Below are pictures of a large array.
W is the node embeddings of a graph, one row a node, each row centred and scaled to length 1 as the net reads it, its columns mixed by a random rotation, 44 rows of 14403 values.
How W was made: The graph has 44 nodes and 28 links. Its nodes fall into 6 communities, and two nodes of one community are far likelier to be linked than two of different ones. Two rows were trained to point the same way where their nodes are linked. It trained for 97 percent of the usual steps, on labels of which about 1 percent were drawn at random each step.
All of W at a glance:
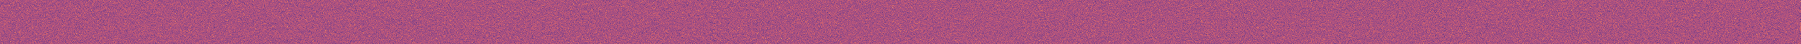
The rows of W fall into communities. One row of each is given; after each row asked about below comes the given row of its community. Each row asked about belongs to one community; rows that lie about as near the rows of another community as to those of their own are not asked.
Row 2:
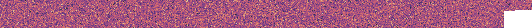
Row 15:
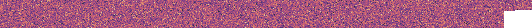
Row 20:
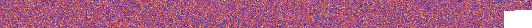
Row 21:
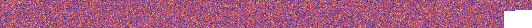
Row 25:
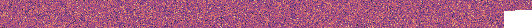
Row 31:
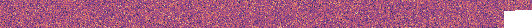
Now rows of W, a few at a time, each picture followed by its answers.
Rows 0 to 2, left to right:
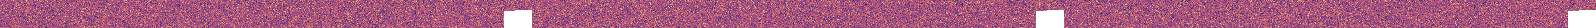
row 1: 21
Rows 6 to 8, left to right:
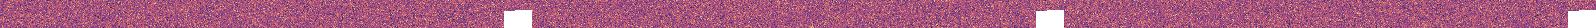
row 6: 15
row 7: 31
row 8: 21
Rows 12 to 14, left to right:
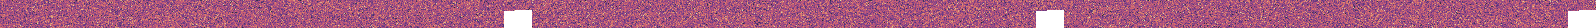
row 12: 25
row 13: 21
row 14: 25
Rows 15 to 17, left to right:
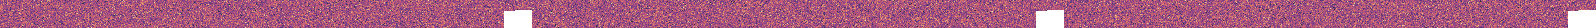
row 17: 25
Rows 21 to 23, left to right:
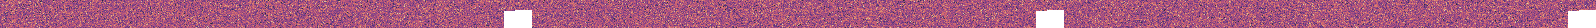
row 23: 15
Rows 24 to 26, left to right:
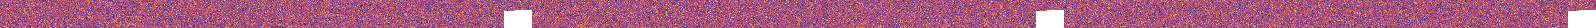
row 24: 20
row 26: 21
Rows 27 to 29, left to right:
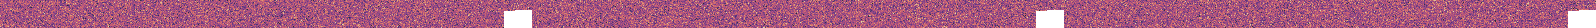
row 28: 20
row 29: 15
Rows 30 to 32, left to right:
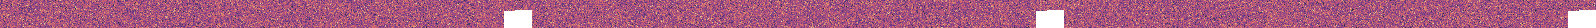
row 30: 25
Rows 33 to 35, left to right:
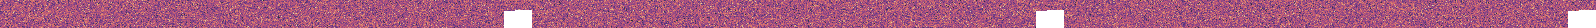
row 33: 21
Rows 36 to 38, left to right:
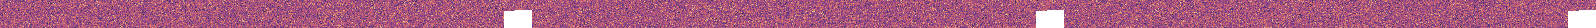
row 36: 25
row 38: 2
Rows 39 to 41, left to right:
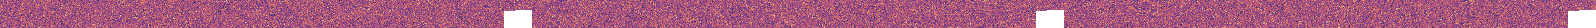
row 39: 15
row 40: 15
